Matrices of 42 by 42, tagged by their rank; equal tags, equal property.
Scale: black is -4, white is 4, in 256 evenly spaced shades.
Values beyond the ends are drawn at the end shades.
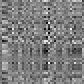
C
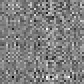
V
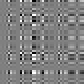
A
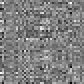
V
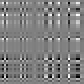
A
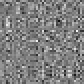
V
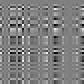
A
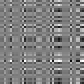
A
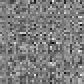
V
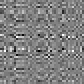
C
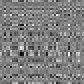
C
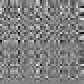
C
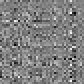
V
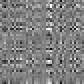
C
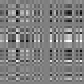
A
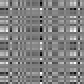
A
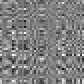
C
